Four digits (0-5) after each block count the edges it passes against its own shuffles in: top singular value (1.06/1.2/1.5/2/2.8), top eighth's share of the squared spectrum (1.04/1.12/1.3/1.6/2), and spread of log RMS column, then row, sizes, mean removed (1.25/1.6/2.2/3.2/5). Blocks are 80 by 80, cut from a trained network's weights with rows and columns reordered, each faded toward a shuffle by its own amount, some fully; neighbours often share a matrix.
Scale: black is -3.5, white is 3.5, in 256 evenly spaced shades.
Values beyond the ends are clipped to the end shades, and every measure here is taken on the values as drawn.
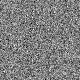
1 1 0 0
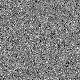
0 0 0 0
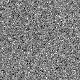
1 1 0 0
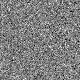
0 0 0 0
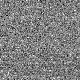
2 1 0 0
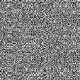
4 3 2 2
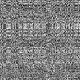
5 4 1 3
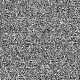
1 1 0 0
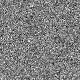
2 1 0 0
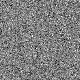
0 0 0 0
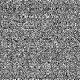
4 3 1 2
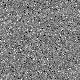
0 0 0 0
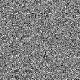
3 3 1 1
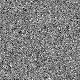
0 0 0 0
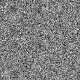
3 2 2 0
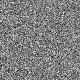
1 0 0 0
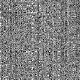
3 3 2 2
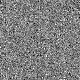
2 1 0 0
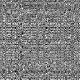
4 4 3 2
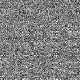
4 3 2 1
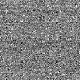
3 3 2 1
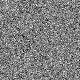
1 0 0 0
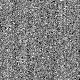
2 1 0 0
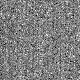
2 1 0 0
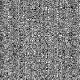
3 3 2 1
